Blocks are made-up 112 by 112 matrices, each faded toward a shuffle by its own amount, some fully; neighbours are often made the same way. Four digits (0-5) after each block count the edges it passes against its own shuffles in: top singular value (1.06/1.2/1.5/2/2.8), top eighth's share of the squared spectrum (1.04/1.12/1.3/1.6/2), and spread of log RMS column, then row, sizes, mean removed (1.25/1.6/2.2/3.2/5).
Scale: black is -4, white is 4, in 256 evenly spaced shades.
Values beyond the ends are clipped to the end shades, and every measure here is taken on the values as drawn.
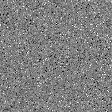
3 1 0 0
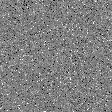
0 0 0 0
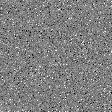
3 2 0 0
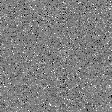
3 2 1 0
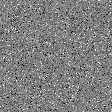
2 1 0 0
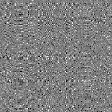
5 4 3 3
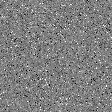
2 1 0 0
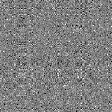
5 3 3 2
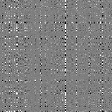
5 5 4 3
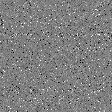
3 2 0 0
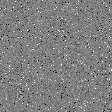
3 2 1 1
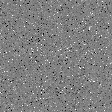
1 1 0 0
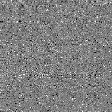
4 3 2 2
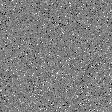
0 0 0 0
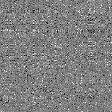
4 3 2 2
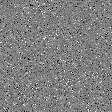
0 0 0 0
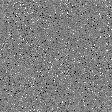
1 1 0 0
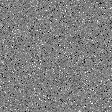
0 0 0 0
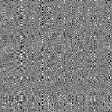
5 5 4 3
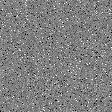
2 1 0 0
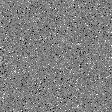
1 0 0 0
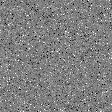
1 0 0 0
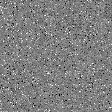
2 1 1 0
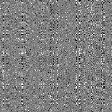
5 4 4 2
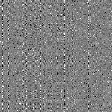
5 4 3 2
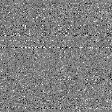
2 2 2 3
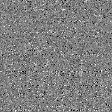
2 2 1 2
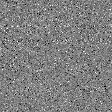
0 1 0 2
